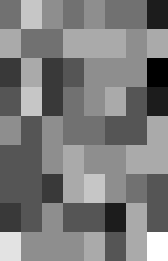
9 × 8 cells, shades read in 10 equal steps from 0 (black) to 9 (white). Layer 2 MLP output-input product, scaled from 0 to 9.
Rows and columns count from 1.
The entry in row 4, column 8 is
1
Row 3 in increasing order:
0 2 2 3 5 5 5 6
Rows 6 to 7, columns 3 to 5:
5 6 5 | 2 6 7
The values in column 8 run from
0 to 9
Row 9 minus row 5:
3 2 0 1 2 0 3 3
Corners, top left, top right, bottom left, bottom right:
4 1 8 9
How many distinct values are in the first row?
4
